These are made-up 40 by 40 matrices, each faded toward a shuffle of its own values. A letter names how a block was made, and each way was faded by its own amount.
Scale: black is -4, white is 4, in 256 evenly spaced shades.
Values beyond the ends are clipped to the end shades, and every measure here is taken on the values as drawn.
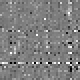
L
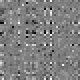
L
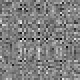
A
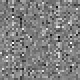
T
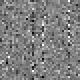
T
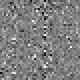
T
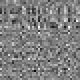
A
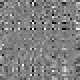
L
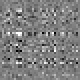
L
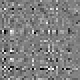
L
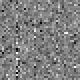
T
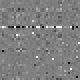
L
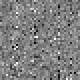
T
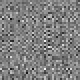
A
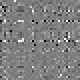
L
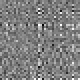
A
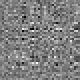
A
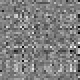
A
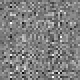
A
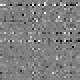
L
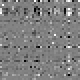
L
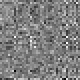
A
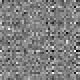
A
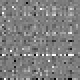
L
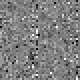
T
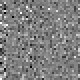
T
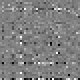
L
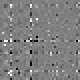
L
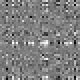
L
